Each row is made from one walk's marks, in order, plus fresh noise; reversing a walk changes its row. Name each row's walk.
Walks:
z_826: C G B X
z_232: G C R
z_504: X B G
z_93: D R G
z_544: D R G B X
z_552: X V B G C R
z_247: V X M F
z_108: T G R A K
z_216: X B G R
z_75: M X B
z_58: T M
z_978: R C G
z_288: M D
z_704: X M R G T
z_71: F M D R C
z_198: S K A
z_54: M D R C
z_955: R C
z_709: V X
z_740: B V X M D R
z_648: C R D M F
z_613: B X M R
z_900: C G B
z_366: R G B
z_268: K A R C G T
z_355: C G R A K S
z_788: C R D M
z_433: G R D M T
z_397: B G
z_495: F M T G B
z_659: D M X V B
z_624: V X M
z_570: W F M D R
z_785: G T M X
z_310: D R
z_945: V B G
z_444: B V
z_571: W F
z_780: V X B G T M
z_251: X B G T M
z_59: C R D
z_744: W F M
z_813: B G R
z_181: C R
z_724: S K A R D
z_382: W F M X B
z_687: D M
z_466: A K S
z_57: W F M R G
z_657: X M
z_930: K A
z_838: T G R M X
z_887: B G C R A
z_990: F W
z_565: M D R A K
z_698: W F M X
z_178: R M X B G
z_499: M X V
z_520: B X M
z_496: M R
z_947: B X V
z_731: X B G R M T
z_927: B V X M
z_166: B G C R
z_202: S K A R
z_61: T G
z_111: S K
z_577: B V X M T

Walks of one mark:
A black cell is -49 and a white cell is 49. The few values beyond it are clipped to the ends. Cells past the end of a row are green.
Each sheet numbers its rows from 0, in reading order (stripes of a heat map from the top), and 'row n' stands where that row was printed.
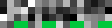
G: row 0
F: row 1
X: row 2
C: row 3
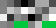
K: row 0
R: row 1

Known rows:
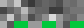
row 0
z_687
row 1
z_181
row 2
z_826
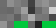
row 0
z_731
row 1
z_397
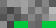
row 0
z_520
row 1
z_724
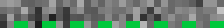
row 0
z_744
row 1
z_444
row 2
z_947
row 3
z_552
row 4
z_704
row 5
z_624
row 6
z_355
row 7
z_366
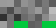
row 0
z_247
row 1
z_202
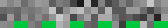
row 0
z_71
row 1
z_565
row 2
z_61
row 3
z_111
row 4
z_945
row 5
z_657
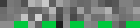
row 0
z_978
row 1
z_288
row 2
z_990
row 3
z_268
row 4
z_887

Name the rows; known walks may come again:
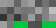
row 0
z_247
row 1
z_198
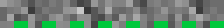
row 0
z_495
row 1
z_826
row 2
z_108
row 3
z_504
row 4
z_54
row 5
z_166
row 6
z_57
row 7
z_900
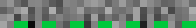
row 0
z_785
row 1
z_571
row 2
z_887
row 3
z_744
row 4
z_704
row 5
z_990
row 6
z_544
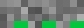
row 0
z_570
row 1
z_659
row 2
z_788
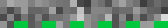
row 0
z_75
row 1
z_382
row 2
z_310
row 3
z_232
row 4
z_698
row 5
z_181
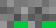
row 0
z_251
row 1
z_577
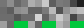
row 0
z_780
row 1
z_288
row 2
z_61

